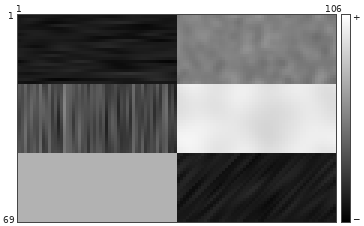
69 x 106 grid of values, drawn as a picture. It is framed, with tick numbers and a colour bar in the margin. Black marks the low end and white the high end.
It is made of 3 by 2 panels. Panel 1,1: very low, streaked across, faint in contrast. Panel 1,2: middling, blotchy, faint in contrast. Panel 2,1: low, streaked downward. Panel 2,2: very high, smooth, faint in contrast. Panel 3,1: high, flat. Panel 3,2: very low, slanting up to the right, faint in contrast.
